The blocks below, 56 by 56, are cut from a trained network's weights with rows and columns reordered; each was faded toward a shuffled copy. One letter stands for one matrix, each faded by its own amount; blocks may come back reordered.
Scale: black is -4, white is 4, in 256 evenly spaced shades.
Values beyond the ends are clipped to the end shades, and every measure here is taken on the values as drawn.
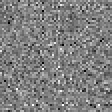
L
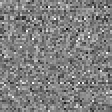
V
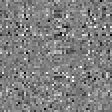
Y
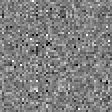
L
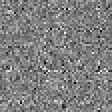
L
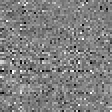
Y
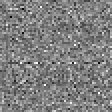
V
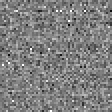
V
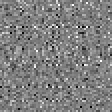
Y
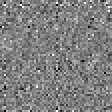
L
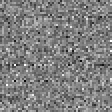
V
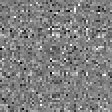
Y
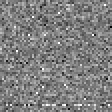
V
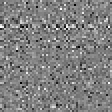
Y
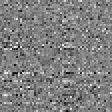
Y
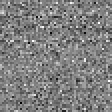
V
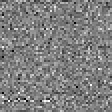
L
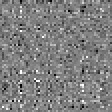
Y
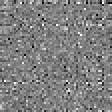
Y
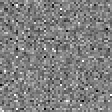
L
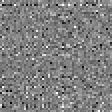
Y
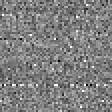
V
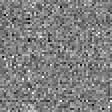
V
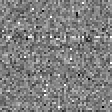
V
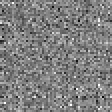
V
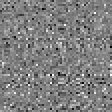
Y
